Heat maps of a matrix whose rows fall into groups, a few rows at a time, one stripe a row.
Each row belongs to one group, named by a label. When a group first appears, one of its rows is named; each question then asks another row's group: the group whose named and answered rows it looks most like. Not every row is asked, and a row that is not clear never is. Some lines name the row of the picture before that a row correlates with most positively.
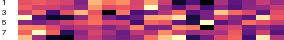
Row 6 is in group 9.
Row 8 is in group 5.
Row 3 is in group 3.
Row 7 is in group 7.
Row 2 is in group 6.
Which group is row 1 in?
6
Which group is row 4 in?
5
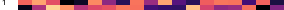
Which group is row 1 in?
7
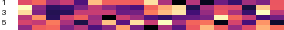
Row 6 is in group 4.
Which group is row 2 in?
5
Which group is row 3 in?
5
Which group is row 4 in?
3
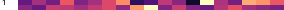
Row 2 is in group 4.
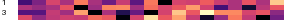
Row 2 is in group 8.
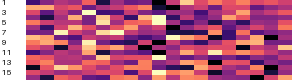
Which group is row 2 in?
9
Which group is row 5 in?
6
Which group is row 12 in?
6
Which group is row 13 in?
9
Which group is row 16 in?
8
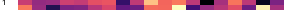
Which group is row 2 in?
5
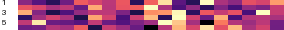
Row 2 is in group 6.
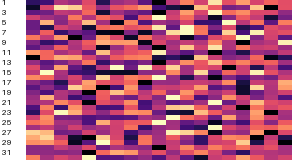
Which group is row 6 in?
8
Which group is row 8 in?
7
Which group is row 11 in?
6
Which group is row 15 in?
7
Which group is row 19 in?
8
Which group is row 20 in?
7
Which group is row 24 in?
7
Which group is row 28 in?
7
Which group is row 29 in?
7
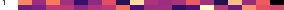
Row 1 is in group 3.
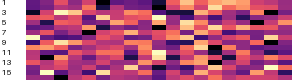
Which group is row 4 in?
6
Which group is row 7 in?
8
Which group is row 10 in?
9
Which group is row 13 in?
9
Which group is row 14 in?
4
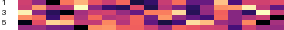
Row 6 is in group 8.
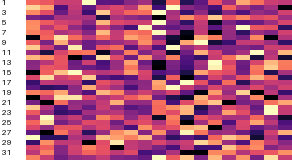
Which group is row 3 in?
6
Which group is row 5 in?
6
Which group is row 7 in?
6
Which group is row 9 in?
9
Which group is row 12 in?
7
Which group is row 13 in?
4
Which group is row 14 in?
4
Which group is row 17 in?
8
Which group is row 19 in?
7
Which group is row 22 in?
5
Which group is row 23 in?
5
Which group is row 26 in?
9
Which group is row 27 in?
8
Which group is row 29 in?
8
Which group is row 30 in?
3
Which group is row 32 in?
5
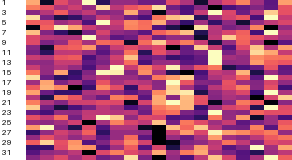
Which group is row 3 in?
4
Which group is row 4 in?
5
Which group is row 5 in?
6
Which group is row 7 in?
5
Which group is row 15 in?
7
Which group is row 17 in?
7
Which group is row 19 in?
5
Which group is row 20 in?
8
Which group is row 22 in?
5
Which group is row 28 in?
4
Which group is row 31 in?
8
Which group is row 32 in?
4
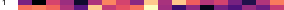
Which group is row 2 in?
6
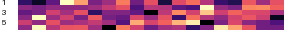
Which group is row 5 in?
9
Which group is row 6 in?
3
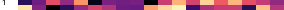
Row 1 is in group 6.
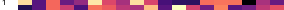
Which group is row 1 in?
7
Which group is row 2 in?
8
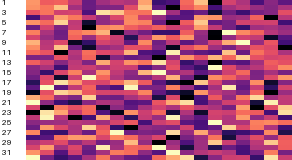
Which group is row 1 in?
9
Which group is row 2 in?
9
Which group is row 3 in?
6
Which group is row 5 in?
9
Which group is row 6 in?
8
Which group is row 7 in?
3
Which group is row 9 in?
7
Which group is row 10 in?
9
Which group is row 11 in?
3
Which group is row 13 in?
6
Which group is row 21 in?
5
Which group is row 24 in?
7
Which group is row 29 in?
4
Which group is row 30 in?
6
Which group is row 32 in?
5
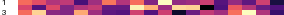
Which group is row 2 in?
9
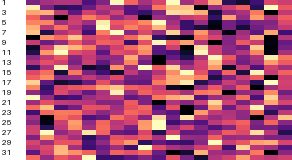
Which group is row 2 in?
5
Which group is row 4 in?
3
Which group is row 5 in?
6
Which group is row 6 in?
6
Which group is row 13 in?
4
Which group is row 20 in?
5
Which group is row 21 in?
4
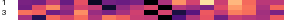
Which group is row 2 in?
3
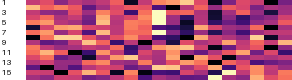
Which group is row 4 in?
6
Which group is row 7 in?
6
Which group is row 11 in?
7
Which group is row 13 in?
9
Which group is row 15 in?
3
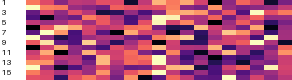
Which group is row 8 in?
5
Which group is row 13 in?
6
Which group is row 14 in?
5
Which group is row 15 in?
6
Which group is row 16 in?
3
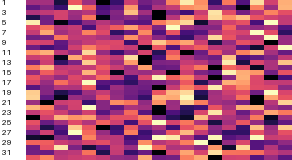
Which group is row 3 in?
4
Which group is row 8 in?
4
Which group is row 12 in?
3
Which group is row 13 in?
3
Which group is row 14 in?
9
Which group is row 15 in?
3
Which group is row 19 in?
5
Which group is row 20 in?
5
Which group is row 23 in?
4
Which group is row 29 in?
9
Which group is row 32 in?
9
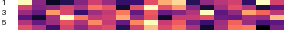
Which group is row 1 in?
5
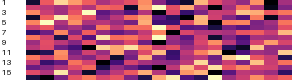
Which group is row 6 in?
6
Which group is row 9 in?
4
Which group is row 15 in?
9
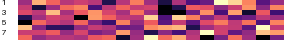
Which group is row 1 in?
3
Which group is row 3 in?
7
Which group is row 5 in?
3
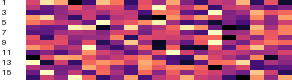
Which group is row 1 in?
7
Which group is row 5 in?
6
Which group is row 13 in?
7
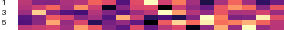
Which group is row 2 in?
3
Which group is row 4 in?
4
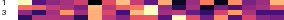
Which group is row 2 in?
6
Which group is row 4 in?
8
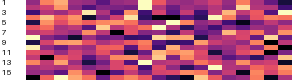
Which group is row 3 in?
3
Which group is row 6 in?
6
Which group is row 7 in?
3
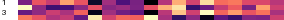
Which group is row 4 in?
6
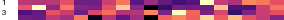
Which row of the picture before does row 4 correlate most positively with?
3
